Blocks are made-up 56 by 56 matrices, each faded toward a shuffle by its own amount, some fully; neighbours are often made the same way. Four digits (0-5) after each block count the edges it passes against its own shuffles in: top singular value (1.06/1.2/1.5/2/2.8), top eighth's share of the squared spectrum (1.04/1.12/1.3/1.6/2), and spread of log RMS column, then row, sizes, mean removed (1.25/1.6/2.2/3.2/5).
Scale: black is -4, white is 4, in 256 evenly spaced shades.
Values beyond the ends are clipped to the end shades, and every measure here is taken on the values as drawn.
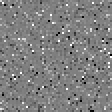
0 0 0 0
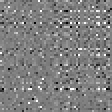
4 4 2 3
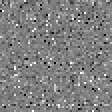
3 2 0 1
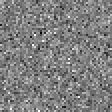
0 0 0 0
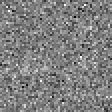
0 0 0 0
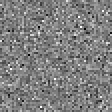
0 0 0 0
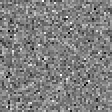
0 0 0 0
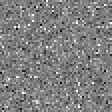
2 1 0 0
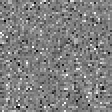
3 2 1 1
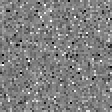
0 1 0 0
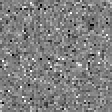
2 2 1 0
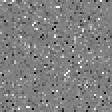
1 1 0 0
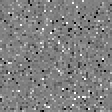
1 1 0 0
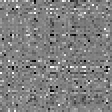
4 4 2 2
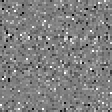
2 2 0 1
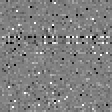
4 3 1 1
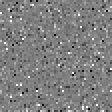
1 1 0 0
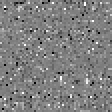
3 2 0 1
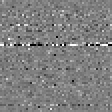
4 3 0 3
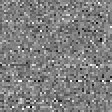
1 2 0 2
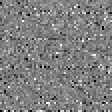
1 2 0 2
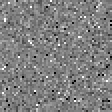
0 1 0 0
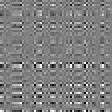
5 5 4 4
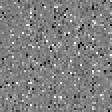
3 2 1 0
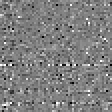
2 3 1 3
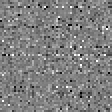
2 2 2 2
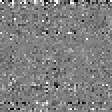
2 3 2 3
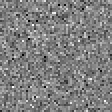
2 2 0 0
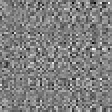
4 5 3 3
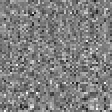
4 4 2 2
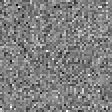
3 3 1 1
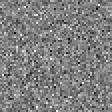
1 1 0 0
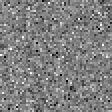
2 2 0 0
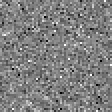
0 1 0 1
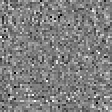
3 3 1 1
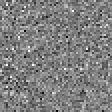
3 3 1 1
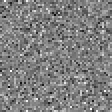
2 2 0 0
